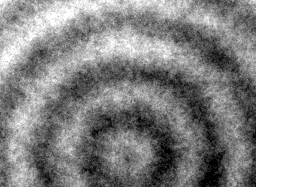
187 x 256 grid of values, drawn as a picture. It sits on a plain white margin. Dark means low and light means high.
There is an overall slope up to the top left. On average the colour sits 50% of the way up the scale. No single row or column stands out from its neighbours. The values follow a bell shape. Concentric rings centre on the bottom middle.
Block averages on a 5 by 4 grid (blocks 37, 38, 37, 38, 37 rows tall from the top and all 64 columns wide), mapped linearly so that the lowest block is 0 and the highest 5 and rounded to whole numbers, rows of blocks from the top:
5432
4431
3211
3111
2100
